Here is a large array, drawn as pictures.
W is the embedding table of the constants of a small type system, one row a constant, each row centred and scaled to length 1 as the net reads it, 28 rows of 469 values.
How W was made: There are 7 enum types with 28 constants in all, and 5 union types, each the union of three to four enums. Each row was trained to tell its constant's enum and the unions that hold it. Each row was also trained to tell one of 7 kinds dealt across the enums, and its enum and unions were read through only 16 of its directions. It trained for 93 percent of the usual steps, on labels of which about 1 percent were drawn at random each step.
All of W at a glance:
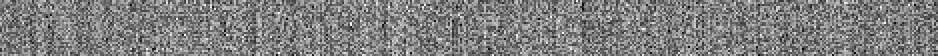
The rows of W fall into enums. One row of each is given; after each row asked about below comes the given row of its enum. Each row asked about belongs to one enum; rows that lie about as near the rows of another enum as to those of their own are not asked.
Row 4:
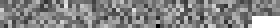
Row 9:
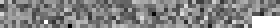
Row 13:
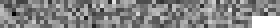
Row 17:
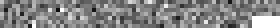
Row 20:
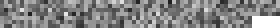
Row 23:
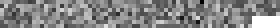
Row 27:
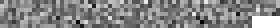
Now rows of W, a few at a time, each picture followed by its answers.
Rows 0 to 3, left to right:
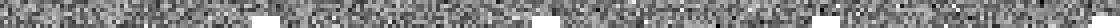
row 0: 23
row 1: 27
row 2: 20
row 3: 17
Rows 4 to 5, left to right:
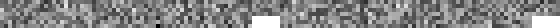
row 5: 13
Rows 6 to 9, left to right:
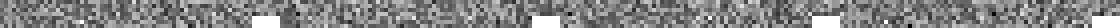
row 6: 9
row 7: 23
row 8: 9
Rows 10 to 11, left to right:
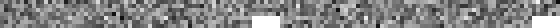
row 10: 17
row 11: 20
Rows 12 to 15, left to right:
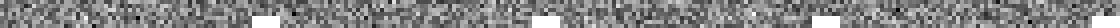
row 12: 27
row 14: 13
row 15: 4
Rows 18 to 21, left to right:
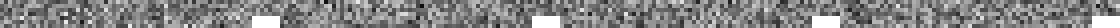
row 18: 20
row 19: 23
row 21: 13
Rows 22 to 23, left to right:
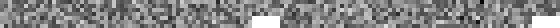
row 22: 9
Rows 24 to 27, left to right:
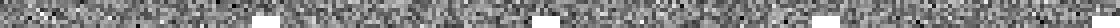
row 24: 4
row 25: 13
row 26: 23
